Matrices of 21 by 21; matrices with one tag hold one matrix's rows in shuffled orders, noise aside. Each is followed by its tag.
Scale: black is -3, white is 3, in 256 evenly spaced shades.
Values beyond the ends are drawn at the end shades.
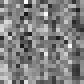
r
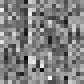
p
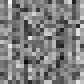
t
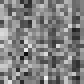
r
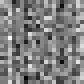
t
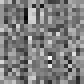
p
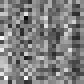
r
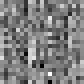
p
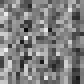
r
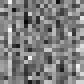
t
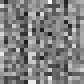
p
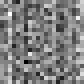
t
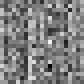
p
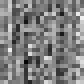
t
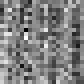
r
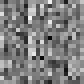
p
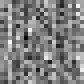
t
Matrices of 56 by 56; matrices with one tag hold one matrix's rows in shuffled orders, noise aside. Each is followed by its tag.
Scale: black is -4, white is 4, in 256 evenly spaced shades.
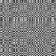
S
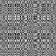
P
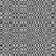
S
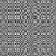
P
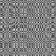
S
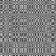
S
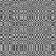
S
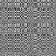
P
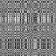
P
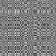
P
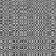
S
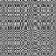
P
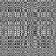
P
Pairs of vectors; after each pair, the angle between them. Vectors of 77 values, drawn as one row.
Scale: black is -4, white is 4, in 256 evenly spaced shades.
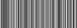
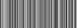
nearly opposite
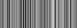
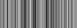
orthogonal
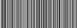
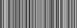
partly opposed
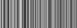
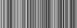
partly aligned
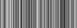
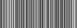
partly aligned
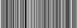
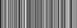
nearly opposite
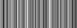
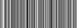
partly opposed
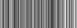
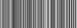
partly aligned
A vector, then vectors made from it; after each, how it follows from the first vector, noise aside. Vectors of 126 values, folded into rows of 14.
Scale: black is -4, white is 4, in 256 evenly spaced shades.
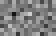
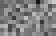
wrapped around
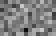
wrapped around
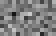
copied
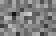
copied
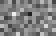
negated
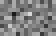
copied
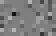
partly zeroed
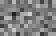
copied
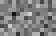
copied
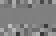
partly zeroed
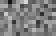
wrapped around
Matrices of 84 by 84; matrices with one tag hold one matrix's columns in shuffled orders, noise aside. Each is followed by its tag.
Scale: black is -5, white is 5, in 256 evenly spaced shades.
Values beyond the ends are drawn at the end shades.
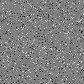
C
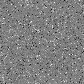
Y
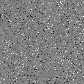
C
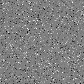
C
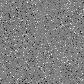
C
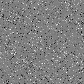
C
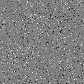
C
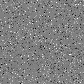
Y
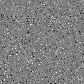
C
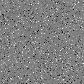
C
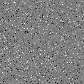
C
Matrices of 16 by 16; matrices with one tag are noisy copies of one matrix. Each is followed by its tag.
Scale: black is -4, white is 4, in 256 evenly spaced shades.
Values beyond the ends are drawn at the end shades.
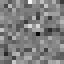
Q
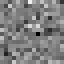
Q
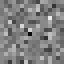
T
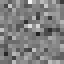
Q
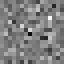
T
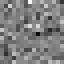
Q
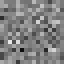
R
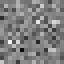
R
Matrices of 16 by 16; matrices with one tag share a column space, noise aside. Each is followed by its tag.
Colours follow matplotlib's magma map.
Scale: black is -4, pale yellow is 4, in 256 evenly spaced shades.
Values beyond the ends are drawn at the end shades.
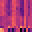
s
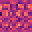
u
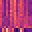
s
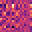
u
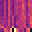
s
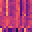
s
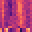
s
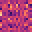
u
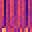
s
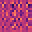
u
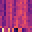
s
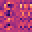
u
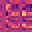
u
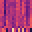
s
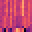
s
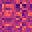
u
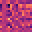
u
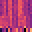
s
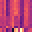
s
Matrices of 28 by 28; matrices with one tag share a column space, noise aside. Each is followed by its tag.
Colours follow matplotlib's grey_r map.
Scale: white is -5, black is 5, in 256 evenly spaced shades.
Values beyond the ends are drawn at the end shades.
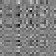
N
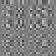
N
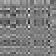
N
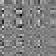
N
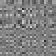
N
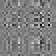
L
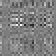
L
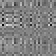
L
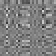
N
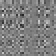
N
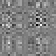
L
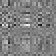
L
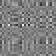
L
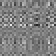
L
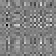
L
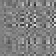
L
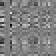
L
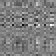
L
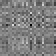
L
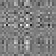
L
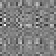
L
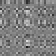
N
